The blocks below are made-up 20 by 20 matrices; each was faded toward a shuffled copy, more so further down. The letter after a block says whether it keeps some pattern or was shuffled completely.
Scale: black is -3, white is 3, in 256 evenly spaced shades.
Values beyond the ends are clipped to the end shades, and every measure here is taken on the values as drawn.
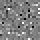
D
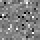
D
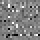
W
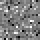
D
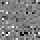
W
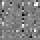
W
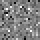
D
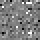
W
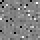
D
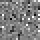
W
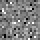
D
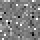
D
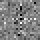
W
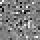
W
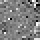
W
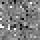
W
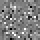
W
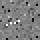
D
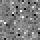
D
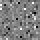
D
